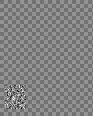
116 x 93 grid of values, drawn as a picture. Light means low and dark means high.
Odd rows or columns: none. Average level on the scale: 50%. Grain: checkered. Odd patch: rougher, in the bottom left. Roughest part: bottom left. Slope: none.
